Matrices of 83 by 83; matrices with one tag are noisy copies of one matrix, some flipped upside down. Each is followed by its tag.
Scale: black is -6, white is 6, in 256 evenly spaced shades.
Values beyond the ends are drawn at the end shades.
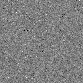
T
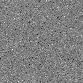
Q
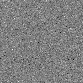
Q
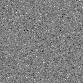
T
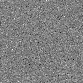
Q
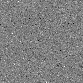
Q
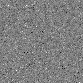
T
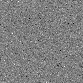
Q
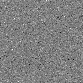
Q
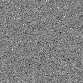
Q
